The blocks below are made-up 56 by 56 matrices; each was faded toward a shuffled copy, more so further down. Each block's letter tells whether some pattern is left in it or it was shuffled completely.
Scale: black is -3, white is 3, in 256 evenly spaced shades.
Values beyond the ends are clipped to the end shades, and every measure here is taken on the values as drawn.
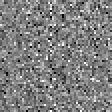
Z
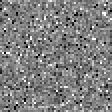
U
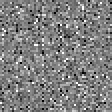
Z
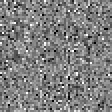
Z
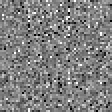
Z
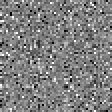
Z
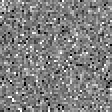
U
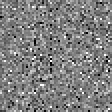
Z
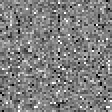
Z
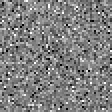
U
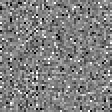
Z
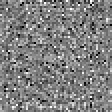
Z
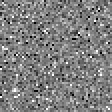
U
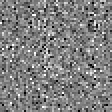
Z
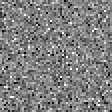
U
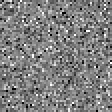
U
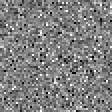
U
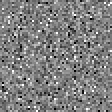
Z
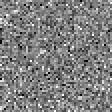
Z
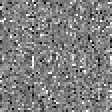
Z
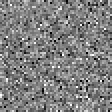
Z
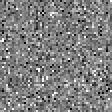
Z
